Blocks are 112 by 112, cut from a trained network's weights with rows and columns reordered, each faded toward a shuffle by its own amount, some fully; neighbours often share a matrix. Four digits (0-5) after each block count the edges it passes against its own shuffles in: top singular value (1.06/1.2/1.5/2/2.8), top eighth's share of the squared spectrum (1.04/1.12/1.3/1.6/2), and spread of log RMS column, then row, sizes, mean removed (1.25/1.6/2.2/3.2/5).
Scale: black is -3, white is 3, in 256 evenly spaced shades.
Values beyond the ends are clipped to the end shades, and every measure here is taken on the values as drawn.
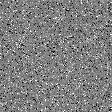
0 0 0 0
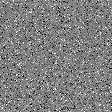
0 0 0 0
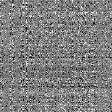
3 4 4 2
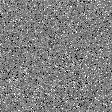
0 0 0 0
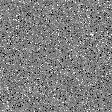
0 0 0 0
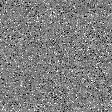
1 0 0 0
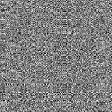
4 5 2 3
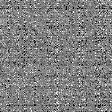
3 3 3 1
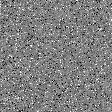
0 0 0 0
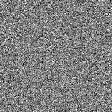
2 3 0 1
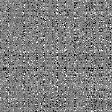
3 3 4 1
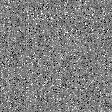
1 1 0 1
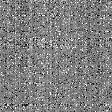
3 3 0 3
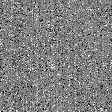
2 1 0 1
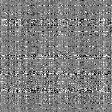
4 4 1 4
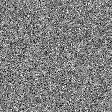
2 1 0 0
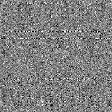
3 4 2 3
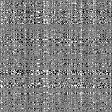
4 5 2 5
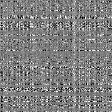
4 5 2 5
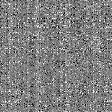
3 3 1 3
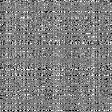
4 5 1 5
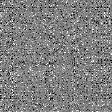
3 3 3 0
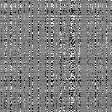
4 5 5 1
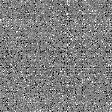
3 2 2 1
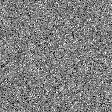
1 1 0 0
